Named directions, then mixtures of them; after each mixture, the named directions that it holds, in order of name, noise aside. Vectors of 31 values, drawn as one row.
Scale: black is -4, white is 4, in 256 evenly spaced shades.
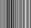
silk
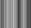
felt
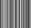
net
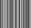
net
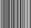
net, silk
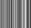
felt, silk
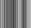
felt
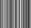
net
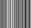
silk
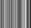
felt, silk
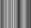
felt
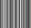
net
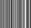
felt, silk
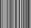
net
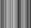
felt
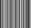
net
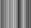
felt
